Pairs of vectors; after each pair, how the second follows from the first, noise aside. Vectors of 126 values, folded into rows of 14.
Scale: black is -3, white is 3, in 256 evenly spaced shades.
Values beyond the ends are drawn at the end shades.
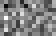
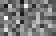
sign-scrambled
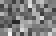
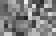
shuffled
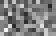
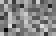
sign-scrambled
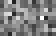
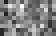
shuffled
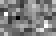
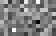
shuffled
